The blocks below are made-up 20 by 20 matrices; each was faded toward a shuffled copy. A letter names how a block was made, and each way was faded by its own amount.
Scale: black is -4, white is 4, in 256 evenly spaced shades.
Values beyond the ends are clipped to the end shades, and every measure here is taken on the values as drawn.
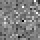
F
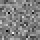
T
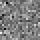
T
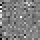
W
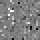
F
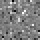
F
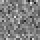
T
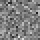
T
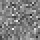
T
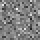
T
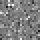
F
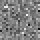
T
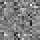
W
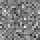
T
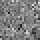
T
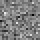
T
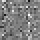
W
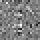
W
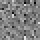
W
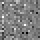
F
